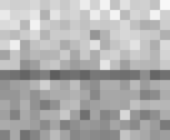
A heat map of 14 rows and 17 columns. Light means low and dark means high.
Values rise toward the bottom. Row 8 differs from the rows beside it. Overall the values sit about 30% of the way up the scale.
